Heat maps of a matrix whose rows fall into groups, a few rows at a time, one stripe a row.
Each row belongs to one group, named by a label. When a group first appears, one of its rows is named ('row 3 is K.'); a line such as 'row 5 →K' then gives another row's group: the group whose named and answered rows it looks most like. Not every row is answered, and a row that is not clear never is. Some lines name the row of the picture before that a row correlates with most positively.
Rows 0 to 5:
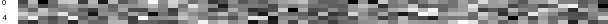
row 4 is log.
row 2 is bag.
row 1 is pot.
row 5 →bag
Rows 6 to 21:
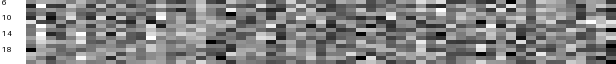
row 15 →log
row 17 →pot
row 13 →pot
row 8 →bag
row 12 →log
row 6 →bag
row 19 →bag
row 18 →pot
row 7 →log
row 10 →log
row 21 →pot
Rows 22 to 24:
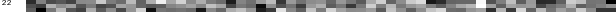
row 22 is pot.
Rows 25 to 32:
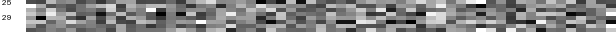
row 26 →bag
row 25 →bag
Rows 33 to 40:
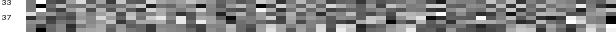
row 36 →bag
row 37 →pot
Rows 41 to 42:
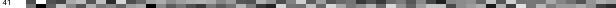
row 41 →log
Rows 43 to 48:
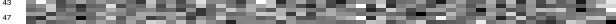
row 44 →log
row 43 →log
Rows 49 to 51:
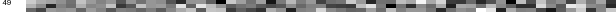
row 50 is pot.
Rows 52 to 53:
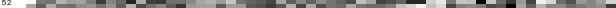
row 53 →bag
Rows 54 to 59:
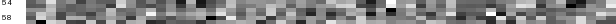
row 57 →log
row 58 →bag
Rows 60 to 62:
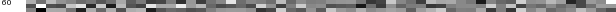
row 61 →log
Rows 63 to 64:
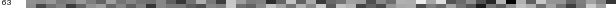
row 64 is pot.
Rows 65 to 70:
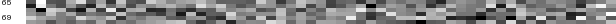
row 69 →bag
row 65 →log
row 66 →log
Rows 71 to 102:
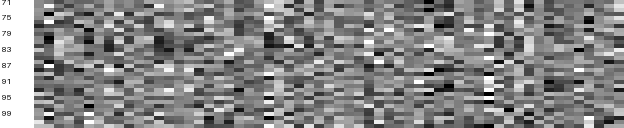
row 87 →log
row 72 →log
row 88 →pot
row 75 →log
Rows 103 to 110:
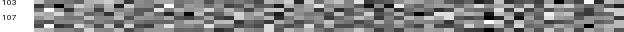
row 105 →log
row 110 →bag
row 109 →log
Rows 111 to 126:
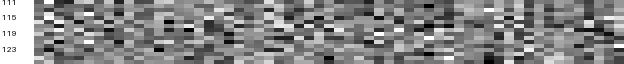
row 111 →log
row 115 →log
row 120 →bag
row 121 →log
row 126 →bag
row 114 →log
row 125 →bag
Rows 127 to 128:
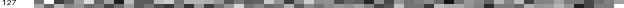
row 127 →log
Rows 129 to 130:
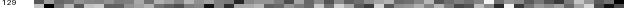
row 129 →pot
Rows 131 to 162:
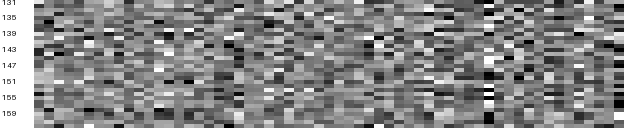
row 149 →bag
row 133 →bag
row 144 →log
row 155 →bag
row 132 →pot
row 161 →bag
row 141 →log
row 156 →pot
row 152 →pot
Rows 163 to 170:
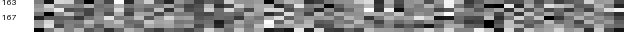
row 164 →bag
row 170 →bag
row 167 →pot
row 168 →bag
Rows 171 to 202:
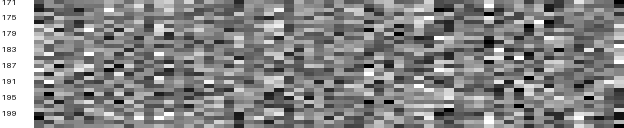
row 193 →bag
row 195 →bag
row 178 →log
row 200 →pot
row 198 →log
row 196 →log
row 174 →bag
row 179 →log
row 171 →pot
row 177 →log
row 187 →log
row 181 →bag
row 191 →log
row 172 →pot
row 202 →pot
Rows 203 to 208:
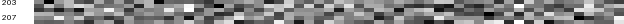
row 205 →pot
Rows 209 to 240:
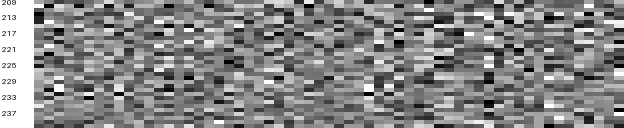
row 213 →pot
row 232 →log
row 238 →bag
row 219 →pot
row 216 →pot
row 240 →pot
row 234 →bag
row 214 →log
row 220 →log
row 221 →bag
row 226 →log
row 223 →pot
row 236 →pot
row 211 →bag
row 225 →pot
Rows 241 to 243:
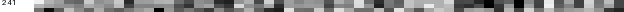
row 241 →bag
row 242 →bag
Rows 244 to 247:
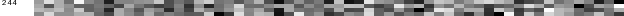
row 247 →bag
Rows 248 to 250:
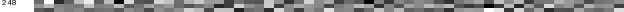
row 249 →bag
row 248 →log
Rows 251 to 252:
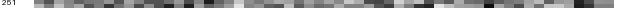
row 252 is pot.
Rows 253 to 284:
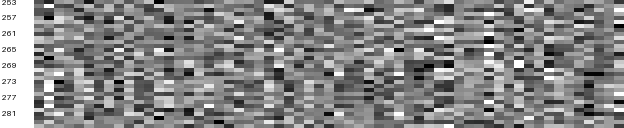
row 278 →pot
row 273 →log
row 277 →log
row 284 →bag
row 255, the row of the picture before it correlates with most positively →251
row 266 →pot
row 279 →log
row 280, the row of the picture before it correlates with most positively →252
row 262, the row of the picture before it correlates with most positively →252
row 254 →log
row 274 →log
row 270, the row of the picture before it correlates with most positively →252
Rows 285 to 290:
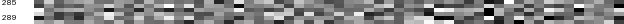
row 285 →bag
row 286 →pot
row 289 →pot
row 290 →bag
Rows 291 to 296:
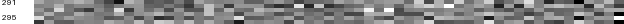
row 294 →pot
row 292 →bag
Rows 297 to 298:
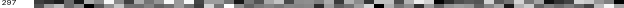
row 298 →log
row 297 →pot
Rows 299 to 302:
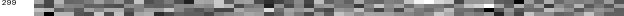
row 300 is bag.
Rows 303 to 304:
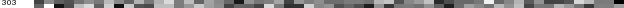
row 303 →pot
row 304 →log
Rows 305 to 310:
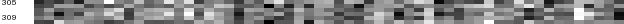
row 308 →pot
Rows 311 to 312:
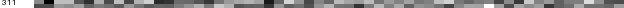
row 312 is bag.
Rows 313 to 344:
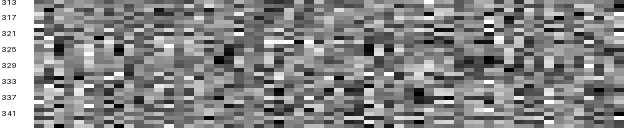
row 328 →bag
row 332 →pot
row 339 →log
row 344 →log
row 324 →log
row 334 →log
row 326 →log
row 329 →bag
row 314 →pot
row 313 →bag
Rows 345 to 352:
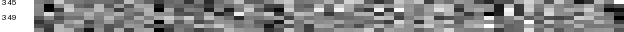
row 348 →bag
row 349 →pot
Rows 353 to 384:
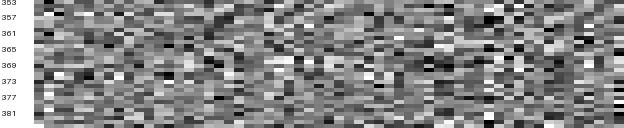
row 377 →bag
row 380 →log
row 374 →log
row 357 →bag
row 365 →bag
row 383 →bag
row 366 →pot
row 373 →pot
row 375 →pot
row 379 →pot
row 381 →pot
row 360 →pot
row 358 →bag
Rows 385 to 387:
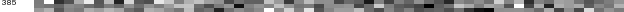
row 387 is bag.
